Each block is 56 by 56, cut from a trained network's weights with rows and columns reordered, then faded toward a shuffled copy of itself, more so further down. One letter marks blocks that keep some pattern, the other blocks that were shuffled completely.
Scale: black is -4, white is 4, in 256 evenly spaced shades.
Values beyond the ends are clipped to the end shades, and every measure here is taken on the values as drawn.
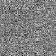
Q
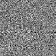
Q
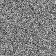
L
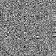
Q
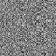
Q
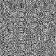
Q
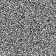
L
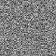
Q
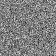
L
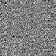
Q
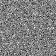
L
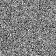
L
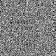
Q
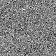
L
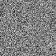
Q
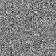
Q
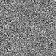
Q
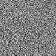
Q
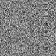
Q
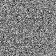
L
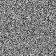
L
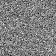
L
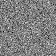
L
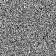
L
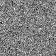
L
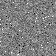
L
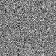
Q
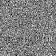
Q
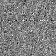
Q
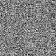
Q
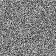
L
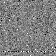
Q
